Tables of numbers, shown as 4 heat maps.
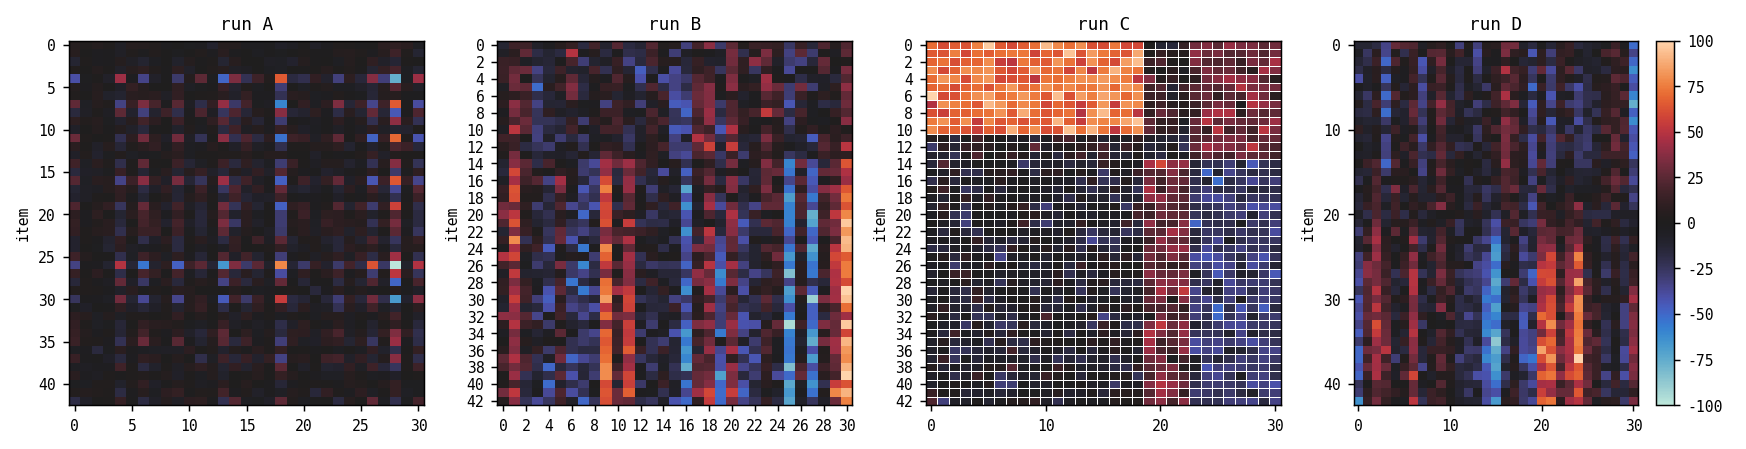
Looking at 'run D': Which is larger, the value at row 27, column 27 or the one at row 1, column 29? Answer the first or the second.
the second
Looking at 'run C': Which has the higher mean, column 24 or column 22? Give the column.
22
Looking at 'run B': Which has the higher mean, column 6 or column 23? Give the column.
23
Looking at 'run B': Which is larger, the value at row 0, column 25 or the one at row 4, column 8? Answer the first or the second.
the second
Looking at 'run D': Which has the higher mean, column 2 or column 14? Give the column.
2
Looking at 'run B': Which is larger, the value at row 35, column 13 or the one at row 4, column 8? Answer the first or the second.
the second
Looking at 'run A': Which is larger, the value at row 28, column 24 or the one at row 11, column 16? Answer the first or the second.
the first
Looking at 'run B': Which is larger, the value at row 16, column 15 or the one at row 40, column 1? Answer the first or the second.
the second
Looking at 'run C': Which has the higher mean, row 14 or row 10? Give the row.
10
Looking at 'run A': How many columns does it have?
31
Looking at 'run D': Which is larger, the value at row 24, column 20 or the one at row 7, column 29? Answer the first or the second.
the first
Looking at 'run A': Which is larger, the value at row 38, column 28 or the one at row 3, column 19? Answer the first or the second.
the second
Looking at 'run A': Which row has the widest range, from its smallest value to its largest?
26
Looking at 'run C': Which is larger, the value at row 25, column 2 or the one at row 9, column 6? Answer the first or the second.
the second
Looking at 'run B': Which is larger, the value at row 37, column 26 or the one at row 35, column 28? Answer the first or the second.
the second
